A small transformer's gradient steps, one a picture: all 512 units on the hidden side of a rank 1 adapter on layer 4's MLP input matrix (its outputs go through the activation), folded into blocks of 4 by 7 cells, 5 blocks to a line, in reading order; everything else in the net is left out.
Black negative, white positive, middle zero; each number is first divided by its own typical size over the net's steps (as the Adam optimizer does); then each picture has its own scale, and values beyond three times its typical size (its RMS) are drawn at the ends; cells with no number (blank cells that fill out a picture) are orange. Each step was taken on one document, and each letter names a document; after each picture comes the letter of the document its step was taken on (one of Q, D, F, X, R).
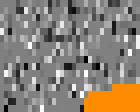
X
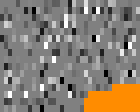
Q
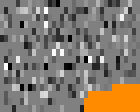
X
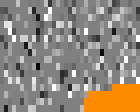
Q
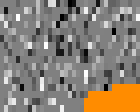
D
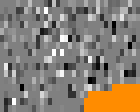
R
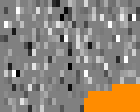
X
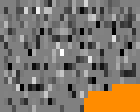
R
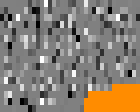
D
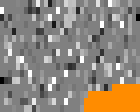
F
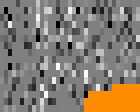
Q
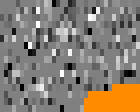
R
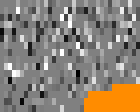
R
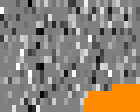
F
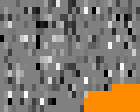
D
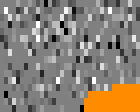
X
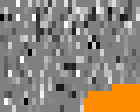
F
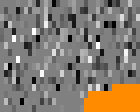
X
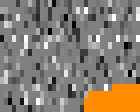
D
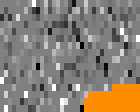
D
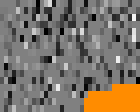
Q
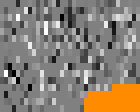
R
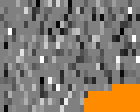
Q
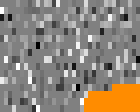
F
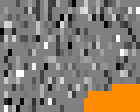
Q
